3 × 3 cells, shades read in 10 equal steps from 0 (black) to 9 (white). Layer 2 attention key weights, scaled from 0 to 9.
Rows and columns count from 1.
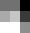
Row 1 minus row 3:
-5 -5 -5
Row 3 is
9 9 5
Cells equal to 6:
1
